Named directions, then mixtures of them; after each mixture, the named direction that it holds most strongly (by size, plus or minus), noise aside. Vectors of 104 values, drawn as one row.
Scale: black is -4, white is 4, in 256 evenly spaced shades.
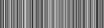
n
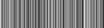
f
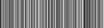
f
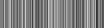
n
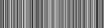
n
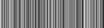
f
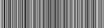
n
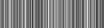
n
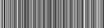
n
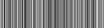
n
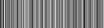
n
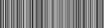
n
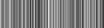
f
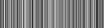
n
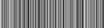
f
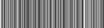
f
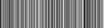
f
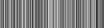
n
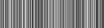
n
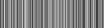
n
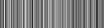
n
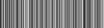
f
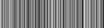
f
